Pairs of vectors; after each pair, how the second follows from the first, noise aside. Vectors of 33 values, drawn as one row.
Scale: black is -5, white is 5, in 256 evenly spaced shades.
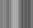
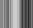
scaled up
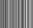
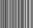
copied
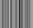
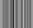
reversed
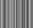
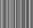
copied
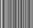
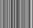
reversed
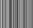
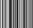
scaled up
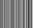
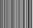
copied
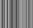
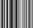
scaled up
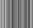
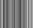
reversed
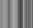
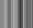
copied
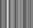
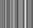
reversed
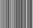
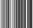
scaled up
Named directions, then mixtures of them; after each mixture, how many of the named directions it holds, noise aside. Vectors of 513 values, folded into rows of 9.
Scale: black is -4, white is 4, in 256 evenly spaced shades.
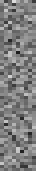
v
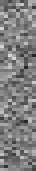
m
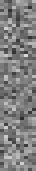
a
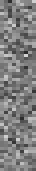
two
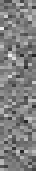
two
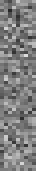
one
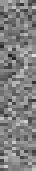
one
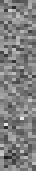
three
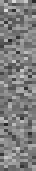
two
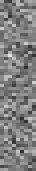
three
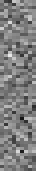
three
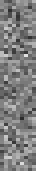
one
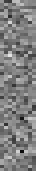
three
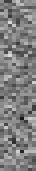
three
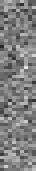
one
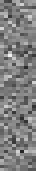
three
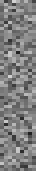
one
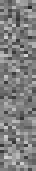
one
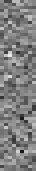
three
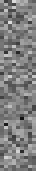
two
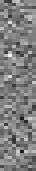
three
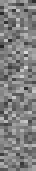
three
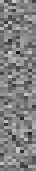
one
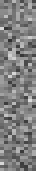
three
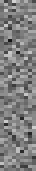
one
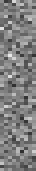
two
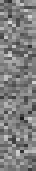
three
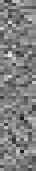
three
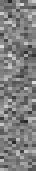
two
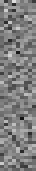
one
